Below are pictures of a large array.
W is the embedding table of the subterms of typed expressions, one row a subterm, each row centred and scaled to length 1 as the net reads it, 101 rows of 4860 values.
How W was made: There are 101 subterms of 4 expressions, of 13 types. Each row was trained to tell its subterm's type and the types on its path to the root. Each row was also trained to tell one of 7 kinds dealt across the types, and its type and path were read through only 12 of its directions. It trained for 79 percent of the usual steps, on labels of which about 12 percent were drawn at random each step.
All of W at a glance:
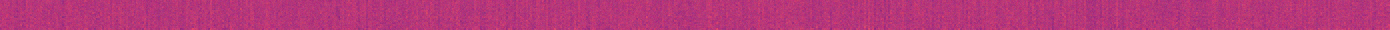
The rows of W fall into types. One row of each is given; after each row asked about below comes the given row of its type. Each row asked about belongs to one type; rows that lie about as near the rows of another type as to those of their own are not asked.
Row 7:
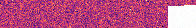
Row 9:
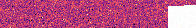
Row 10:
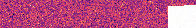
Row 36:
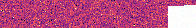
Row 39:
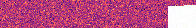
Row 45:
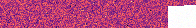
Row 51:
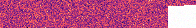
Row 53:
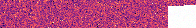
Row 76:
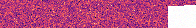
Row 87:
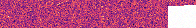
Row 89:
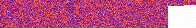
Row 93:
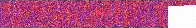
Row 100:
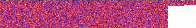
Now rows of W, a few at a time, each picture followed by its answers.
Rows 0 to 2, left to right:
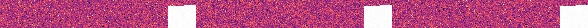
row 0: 100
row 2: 89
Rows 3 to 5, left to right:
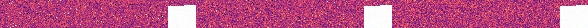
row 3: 76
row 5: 9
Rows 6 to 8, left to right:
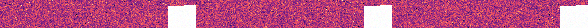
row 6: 10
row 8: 53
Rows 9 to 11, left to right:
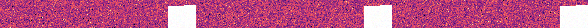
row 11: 36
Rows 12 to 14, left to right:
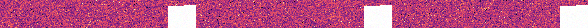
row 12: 89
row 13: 89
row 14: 36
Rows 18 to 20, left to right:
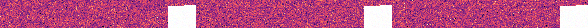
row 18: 10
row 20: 89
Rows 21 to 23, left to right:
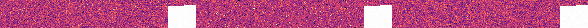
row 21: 36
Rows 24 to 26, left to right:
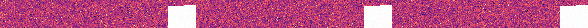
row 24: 87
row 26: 93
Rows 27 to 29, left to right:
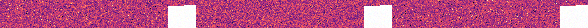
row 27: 9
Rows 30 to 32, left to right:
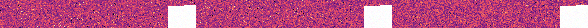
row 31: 10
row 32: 10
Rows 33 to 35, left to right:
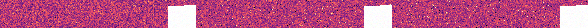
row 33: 10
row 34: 89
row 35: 51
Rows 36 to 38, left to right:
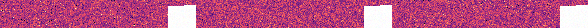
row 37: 45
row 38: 39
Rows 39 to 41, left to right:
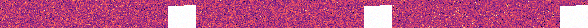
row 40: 53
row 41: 36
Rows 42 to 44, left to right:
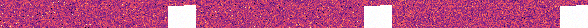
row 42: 89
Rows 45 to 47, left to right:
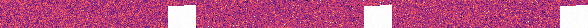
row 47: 39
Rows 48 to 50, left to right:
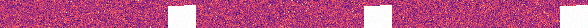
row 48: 39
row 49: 100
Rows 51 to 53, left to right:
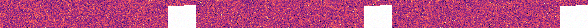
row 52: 51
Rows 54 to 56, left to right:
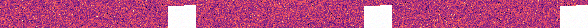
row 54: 100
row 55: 76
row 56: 9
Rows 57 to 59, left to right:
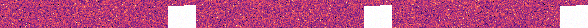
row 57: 89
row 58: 9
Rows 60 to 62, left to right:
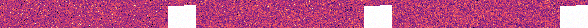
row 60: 36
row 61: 53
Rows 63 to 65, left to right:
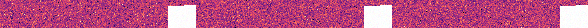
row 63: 7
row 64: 45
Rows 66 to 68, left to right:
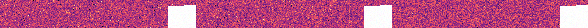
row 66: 100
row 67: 39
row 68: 39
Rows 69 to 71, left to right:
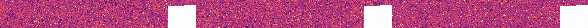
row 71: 76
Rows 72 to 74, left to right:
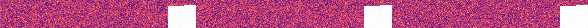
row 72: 10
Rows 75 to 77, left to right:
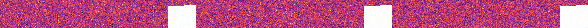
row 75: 10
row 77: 100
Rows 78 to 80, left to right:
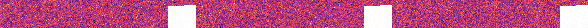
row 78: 93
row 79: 100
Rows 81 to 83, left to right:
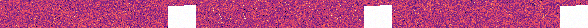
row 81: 39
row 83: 53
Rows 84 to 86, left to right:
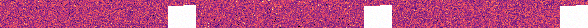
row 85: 76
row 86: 36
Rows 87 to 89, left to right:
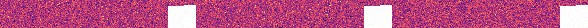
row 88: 39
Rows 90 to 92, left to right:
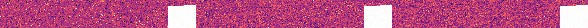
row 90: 36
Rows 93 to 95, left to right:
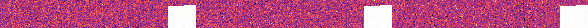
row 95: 87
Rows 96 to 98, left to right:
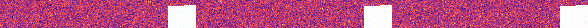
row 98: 9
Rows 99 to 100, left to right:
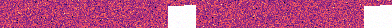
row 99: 100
